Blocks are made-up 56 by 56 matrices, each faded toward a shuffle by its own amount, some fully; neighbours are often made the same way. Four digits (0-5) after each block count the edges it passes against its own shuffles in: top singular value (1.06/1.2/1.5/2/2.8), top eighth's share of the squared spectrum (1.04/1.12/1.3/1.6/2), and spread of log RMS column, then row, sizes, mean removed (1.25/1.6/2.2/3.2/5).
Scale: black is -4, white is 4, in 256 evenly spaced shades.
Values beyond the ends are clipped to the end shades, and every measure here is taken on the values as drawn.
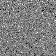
0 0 0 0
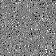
3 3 1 1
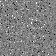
0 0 0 0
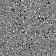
0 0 0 0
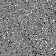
0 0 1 0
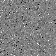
0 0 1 0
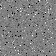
0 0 0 0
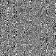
2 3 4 0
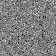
0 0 0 0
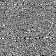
1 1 0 2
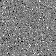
0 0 0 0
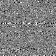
2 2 0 3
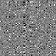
4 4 2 2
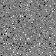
3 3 1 1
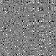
4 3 2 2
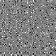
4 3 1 1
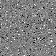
3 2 1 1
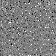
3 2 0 1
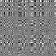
5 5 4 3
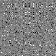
4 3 2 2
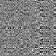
4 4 3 2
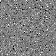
3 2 1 0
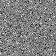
1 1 0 0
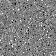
2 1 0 0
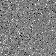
2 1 0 0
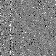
2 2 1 0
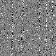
2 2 2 0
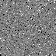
0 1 0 0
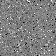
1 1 0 0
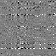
4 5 2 3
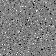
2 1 0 0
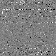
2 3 0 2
